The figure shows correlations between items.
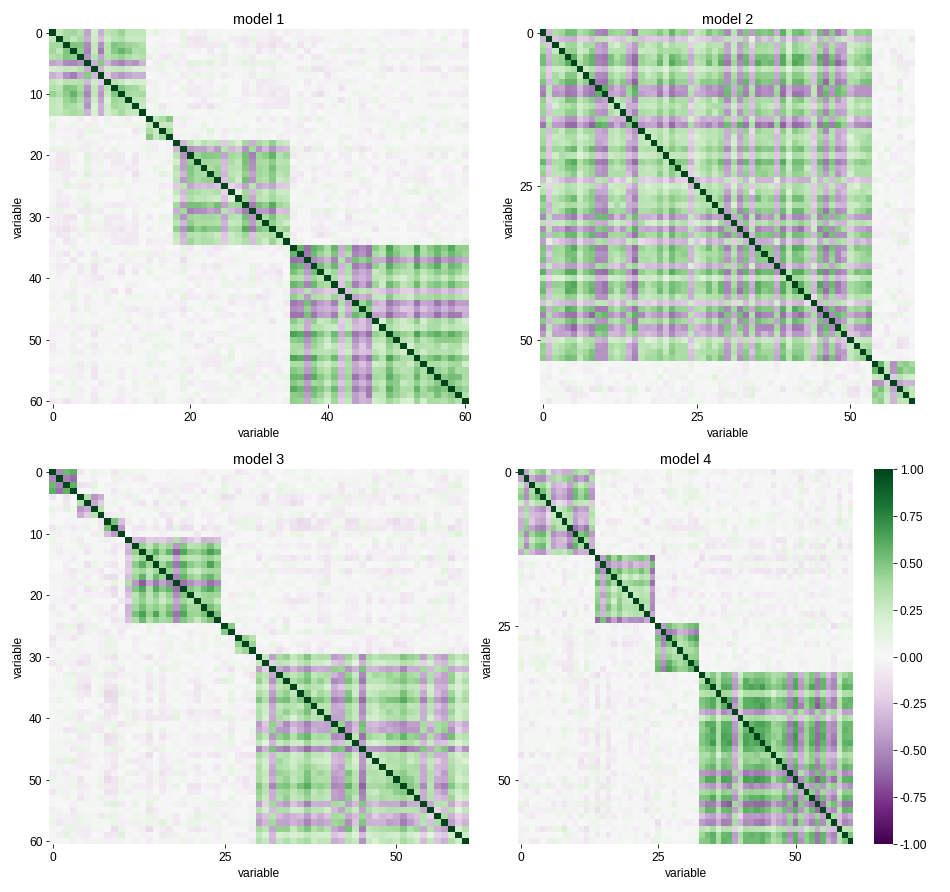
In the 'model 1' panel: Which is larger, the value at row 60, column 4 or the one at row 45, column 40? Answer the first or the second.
the first
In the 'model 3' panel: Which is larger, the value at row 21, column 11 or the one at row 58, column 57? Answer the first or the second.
the first
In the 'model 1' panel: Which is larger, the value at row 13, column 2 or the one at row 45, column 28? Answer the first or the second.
the first
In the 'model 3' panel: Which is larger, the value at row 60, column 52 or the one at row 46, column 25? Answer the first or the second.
the first
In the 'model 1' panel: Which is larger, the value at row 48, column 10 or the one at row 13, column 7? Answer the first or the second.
the first
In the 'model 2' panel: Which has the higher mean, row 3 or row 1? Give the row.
3
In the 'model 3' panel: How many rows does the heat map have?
61
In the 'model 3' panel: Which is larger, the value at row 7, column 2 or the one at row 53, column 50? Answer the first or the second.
the second
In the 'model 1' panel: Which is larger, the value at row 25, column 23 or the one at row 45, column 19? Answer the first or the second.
the second
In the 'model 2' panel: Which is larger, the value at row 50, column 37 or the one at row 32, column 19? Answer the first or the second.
the first
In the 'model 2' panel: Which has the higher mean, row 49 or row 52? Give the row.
52
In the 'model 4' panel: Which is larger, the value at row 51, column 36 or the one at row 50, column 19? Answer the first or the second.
the second
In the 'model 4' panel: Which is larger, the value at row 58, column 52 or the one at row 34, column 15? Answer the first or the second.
the first
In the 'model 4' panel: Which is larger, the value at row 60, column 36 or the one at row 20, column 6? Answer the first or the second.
the first
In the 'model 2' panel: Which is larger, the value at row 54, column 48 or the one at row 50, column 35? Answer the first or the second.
the second
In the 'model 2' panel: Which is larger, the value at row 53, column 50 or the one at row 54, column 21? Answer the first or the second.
the first
